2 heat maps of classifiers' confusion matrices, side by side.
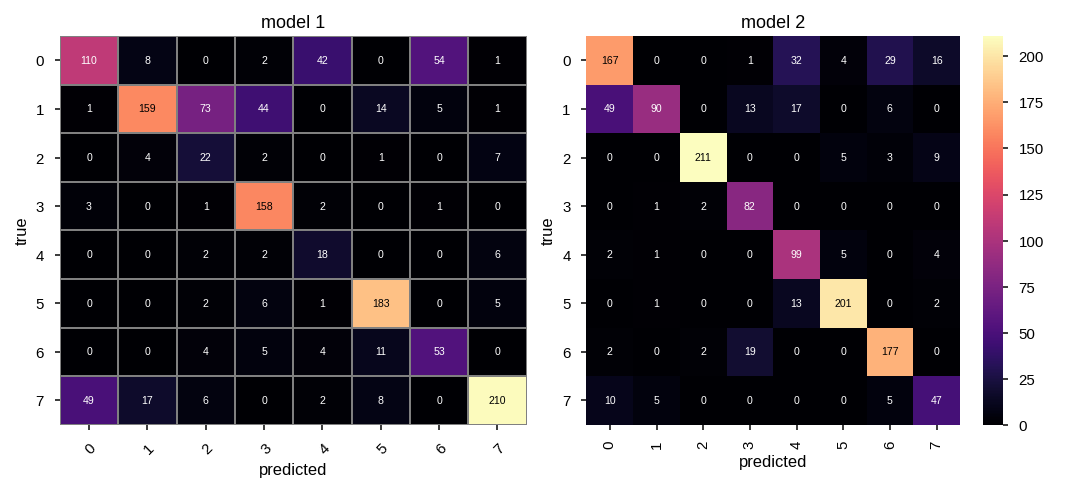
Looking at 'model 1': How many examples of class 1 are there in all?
297
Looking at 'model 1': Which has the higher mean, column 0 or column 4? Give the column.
0
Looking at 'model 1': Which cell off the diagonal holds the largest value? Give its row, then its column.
1, 2
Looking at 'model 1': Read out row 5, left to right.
0 0 2 6 1 183 0 5
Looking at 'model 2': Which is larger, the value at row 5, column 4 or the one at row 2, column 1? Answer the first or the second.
the first
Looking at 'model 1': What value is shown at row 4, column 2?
2
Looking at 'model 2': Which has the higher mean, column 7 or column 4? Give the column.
4
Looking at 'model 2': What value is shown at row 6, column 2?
2
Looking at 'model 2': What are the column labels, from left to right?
0, 1, 2, 3, 4, 5, 6, 7
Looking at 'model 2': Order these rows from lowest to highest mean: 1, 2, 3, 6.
3, 1, 6, 2
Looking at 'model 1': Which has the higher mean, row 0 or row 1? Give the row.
1
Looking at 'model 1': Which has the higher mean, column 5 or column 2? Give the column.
5
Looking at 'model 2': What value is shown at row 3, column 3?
82
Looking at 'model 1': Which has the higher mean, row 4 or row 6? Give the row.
6
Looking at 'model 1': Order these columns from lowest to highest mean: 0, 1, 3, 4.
4, 0, 1, 3
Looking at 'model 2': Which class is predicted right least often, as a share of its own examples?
1
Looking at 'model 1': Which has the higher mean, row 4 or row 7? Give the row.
7
